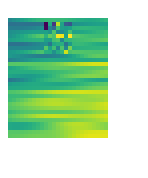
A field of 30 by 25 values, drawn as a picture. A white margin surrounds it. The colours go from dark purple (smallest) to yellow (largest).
Odd patch: rougher, in the top middle. Slope: up to the bottom right. Roughest part: top middle. Average level on the scale: 70%.
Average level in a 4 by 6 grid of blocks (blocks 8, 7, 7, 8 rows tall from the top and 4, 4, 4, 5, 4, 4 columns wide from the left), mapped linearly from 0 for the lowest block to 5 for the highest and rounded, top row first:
011222 | 122334 | 233444 | 334455
